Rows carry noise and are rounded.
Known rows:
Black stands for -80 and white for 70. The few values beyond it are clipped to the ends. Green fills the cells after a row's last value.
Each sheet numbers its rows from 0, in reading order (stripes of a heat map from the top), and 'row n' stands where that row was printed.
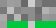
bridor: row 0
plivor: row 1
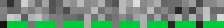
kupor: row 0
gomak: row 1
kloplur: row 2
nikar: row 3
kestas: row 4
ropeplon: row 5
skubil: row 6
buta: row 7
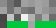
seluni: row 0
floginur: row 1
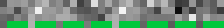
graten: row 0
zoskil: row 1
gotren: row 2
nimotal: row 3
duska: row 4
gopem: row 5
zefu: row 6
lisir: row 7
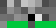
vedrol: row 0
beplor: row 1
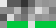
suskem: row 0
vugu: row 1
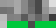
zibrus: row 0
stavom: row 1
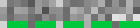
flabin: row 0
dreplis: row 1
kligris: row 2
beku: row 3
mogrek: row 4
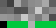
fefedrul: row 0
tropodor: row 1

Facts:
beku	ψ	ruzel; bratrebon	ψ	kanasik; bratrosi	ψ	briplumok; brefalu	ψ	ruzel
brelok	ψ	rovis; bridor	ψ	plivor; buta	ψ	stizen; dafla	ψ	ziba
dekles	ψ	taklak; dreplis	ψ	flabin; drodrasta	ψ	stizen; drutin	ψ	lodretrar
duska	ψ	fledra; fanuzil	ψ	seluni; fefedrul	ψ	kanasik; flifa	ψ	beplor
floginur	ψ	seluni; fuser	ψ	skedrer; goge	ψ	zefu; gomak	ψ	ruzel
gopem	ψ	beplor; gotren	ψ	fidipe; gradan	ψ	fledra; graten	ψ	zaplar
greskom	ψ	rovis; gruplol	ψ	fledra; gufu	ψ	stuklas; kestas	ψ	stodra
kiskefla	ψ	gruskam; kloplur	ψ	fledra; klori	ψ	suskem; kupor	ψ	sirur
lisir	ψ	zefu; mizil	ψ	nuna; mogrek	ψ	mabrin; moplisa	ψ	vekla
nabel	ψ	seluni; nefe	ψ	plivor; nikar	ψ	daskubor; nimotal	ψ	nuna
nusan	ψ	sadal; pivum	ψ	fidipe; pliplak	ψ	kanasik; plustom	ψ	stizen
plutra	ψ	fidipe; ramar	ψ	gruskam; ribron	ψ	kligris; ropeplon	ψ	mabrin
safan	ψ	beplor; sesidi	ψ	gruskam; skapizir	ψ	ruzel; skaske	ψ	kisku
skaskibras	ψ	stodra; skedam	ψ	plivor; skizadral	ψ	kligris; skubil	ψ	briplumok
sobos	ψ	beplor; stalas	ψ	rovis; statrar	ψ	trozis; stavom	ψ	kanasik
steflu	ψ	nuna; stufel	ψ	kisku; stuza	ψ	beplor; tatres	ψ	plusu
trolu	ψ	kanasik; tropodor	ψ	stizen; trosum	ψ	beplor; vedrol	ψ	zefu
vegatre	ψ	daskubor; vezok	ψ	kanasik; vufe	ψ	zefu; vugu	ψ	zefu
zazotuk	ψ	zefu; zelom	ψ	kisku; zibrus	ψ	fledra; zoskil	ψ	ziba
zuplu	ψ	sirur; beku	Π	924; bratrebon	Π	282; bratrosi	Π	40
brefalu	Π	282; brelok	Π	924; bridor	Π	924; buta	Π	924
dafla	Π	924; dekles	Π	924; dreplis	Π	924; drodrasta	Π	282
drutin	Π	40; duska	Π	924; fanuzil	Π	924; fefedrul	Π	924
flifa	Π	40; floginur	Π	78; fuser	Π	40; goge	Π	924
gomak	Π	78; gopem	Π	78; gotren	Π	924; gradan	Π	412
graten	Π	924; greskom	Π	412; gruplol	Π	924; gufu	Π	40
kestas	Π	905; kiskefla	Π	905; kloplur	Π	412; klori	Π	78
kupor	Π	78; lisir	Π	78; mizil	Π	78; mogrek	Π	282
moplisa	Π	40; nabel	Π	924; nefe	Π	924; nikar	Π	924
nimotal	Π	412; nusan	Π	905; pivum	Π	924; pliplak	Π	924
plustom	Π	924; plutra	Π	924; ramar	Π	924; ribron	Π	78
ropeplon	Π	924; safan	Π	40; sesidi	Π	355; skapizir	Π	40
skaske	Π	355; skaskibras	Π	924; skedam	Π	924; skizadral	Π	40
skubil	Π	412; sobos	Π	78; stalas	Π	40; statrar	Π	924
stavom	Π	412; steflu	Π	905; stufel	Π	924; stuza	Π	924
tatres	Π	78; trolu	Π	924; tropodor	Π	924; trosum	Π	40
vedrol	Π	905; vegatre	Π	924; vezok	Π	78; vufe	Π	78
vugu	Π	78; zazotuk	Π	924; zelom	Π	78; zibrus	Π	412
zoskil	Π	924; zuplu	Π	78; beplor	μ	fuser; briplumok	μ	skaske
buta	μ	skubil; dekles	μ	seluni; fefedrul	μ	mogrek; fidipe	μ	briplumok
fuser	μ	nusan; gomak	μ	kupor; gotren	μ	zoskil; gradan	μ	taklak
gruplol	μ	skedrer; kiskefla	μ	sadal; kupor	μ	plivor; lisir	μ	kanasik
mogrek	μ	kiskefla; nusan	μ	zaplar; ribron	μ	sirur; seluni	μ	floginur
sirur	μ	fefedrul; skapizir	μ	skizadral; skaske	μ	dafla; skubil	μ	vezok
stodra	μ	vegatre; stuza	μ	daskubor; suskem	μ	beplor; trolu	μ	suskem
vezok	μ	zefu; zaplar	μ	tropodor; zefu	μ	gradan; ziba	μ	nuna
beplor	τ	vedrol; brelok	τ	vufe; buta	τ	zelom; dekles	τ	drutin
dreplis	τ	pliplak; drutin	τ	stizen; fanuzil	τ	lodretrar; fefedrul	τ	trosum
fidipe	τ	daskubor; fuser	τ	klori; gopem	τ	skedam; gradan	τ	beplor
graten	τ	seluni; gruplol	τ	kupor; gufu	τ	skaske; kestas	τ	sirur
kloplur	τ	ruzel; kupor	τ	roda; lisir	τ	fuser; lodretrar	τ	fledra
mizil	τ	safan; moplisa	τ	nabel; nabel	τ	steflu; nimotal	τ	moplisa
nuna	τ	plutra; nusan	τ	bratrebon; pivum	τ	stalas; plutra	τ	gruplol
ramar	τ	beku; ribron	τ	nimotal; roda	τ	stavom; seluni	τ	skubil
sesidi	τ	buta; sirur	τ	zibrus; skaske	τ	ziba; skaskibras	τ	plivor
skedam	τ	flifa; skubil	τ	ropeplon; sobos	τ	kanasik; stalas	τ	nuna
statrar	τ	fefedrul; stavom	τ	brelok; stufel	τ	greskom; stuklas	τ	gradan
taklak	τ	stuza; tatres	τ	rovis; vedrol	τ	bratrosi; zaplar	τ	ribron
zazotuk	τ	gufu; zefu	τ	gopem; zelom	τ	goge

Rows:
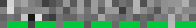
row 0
nabel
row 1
fuser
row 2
drutin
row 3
pivum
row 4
stalas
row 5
sesidi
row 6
zuplu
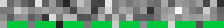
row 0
kanasik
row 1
moplisa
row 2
gruplol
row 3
roda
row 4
vufe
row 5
taklak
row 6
goge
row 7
trolu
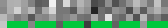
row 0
greskom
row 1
nuna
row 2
sobos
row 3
sirur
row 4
brelok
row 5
bratrebon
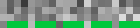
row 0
skapizir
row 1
skizadral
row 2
stuza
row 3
sadal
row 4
briplumok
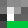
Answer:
nusan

